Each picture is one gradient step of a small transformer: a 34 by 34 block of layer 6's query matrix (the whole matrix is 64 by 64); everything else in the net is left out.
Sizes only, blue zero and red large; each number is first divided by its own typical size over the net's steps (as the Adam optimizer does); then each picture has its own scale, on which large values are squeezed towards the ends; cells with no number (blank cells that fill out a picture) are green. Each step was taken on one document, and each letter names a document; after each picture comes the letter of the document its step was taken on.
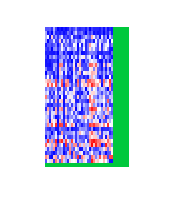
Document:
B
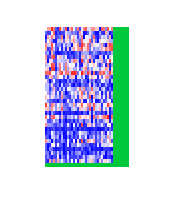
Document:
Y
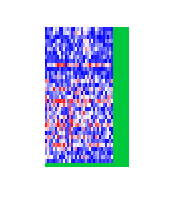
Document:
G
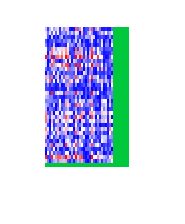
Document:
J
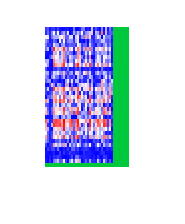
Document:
G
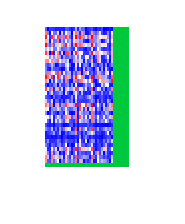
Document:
J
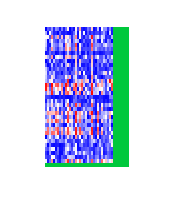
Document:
J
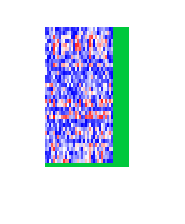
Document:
G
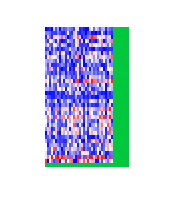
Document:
B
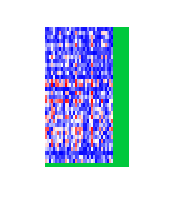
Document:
J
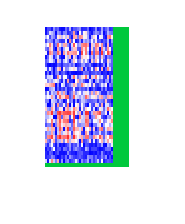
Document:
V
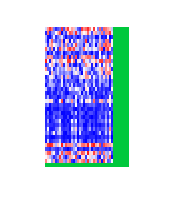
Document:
Y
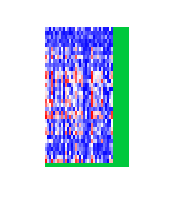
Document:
J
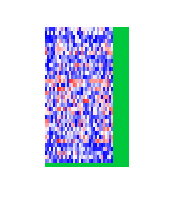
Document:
V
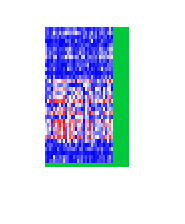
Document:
G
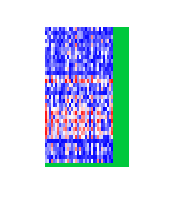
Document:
J
